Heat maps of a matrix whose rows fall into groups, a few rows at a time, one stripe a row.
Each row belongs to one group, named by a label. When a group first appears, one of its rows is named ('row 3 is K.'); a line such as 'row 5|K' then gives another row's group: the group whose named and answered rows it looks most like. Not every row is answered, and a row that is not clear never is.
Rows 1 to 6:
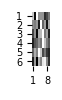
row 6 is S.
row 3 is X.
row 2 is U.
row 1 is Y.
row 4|S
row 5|X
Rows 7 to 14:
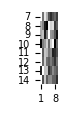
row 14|Y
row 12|Y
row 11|Y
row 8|U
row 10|S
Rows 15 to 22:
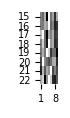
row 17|U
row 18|U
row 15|U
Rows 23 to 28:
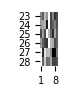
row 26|U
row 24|U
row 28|Y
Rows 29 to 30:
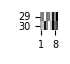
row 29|Y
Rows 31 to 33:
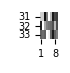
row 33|X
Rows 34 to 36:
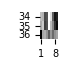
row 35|U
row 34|U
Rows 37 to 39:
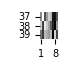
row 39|Y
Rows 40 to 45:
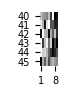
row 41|X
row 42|S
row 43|Y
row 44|Y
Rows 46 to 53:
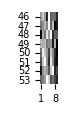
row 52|S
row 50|S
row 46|U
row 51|S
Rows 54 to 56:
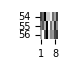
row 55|U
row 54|X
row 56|U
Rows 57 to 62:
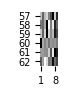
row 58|U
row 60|S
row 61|U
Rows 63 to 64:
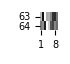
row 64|X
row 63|Y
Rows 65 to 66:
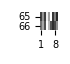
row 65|X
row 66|X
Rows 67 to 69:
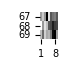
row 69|Y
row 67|U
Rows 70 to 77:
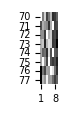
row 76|S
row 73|X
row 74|U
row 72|X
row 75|U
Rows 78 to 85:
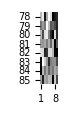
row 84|S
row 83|S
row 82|U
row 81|U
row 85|Y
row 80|Y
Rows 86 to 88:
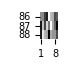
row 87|S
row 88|S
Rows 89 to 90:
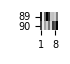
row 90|S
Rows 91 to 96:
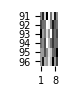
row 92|X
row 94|X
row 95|X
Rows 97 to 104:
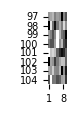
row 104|S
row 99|X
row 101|Y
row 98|S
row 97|Y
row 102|S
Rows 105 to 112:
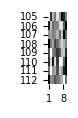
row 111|S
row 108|S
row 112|S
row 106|S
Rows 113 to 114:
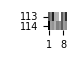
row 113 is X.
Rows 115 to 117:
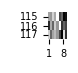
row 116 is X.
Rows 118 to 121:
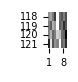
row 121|S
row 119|U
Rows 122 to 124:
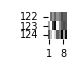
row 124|Y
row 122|Y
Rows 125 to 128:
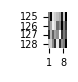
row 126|Y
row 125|Y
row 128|U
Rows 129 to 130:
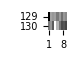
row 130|X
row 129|S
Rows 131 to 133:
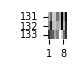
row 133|S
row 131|Y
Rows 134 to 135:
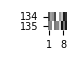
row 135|Y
